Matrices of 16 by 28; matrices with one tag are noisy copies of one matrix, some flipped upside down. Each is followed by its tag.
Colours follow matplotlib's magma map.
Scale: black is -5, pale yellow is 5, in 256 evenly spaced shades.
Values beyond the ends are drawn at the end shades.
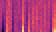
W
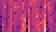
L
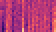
W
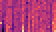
W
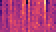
L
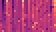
W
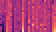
W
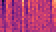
W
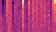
W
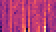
L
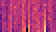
L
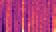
W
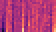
W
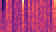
W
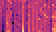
W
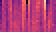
L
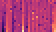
W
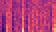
W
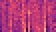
L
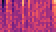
W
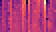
L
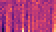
W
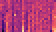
W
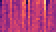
L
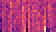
L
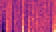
W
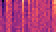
W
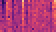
W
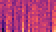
W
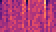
L
